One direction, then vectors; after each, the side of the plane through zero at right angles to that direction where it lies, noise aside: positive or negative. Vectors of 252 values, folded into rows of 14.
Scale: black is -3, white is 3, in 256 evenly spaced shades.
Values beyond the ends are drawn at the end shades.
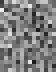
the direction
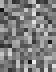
negative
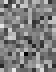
positive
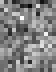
negative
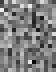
positive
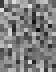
positive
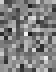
negative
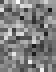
positive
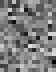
positive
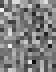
positive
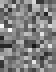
negative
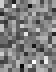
negative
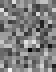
positive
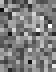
negative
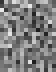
positive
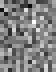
negative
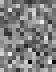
negative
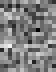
positive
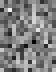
negative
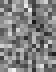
positive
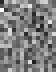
positive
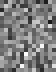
negative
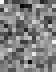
negative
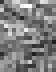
positive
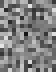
positive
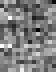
positive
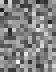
negative
